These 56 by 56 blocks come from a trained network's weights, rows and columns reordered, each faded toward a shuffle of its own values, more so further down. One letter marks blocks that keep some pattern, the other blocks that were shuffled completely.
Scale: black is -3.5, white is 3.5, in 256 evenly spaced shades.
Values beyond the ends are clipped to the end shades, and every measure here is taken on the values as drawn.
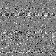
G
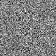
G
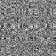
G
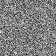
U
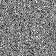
U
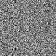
G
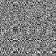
G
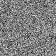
U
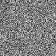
G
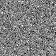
U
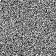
U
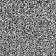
G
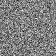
U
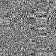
G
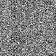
G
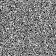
U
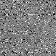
G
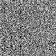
G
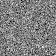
U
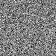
U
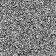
U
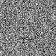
G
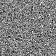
U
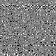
G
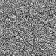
G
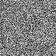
U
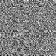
G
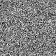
U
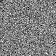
U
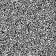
U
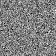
U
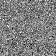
U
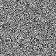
G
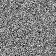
U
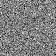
U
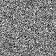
U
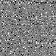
G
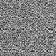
G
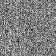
G
